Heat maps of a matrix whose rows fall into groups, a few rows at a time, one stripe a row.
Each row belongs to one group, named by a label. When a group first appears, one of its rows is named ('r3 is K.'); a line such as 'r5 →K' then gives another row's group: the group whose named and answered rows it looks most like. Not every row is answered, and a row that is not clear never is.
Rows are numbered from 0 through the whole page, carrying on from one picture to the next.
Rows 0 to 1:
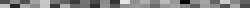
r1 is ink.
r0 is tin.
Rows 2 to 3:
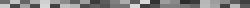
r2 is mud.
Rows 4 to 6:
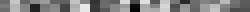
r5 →mud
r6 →mud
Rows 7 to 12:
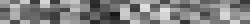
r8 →mud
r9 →mud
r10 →tin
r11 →tin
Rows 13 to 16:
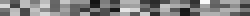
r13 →ink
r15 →tin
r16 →mud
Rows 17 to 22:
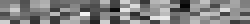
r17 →tin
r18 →tin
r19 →tin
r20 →mud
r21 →tin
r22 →ink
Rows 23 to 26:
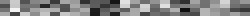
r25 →mud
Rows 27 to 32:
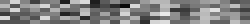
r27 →mud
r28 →ink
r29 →mud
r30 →tin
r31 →ink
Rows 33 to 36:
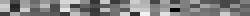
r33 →ink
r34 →ink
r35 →ink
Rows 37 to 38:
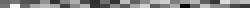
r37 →tin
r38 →mud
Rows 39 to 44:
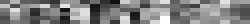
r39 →tin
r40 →ink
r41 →mud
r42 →mud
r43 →mud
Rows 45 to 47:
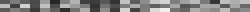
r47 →tin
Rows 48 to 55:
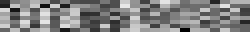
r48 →tin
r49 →mud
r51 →ink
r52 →ink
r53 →ink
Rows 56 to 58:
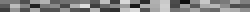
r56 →tin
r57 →mud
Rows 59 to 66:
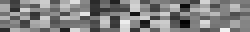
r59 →ink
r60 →ink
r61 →ink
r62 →mud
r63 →ink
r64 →tin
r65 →tin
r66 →mud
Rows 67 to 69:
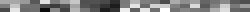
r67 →ink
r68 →tin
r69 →mud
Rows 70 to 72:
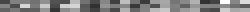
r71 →ink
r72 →tin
